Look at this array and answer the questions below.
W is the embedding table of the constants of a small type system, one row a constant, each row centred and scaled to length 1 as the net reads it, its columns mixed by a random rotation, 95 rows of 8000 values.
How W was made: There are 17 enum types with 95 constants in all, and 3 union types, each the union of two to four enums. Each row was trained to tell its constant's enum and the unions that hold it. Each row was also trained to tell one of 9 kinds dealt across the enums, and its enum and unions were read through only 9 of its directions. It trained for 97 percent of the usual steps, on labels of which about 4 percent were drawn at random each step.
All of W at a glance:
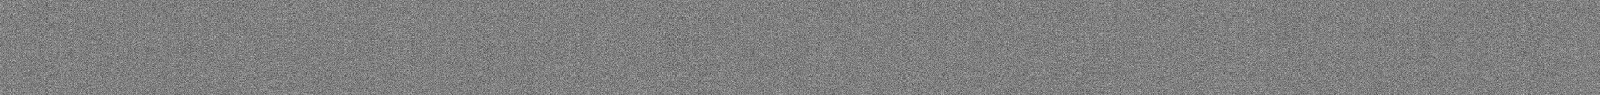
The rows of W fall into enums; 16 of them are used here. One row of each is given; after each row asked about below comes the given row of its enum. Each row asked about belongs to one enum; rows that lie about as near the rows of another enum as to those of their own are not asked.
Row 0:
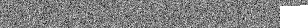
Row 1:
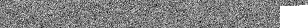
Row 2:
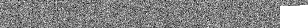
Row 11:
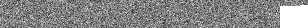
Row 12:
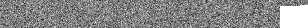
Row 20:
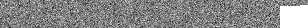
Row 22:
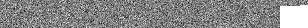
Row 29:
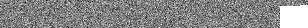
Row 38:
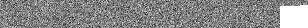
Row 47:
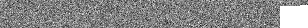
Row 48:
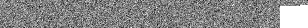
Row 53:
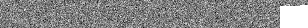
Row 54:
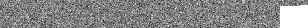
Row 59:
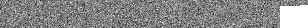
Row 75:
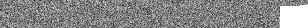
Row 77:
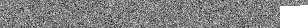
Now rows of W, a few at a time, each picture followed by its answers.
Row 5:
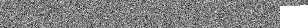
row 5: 29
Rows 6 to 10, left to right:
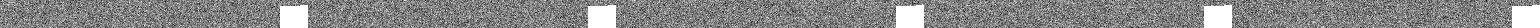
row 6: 0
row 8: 1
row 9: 75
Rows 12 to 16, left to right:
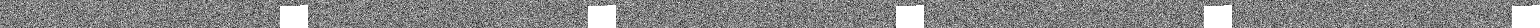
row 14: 0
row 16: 54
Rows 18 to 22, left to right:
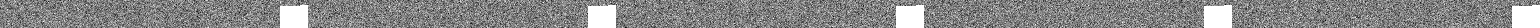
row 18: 22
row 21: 47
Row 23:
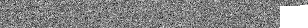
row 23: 38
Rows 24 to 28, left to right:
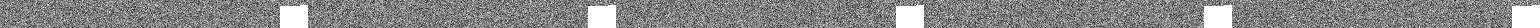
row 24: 77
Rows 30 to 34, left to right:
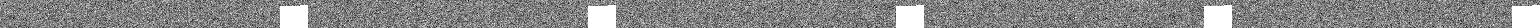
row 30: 47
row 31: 48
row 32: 29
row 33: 38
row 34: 47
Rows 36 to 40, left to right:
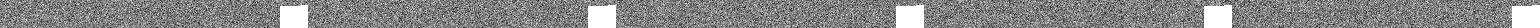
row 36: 2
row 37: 2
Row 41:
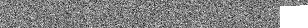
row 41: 48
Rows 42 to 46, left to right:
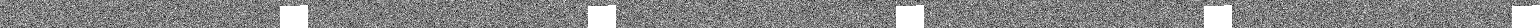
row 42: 77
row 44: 47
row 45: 77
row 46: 54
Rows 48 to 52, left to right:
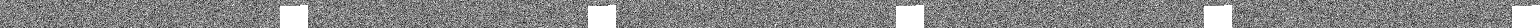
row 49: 20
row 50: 59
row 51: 48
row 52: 0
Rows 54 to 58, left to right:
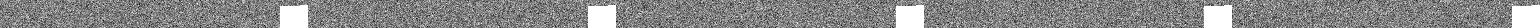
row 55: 77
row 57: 47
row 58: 38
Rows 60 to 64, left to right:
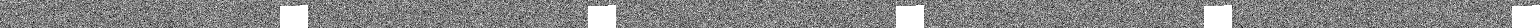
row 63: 38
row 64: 20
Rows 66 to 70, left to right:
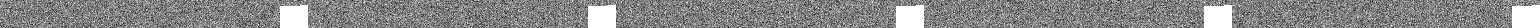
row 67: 2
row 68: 59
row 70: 48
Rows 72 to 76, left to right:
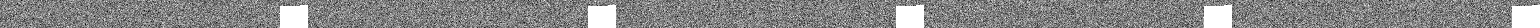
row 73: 20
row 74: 12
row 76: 1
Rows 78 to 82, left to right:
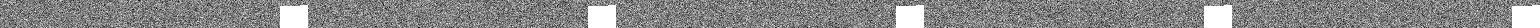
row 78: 11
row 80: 54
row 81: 22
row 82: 77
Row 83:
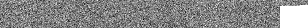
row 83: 2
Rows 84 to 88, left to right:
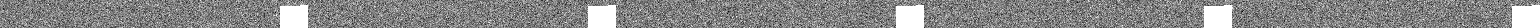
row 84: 11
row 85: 38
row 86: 48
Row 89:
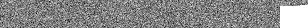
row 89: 2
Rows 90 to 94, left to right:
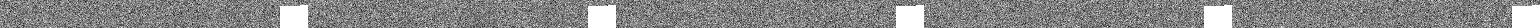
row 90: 29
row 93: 22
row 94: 29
